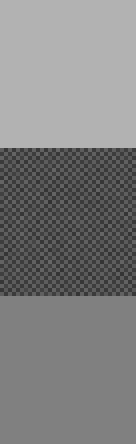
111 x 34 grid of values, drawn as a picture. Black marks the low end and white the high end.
It is made of 3 by 1 panels. Panel 1,1: high, flat. Panel 2,1: low, checkered. Panel 3,1: middling, flat.
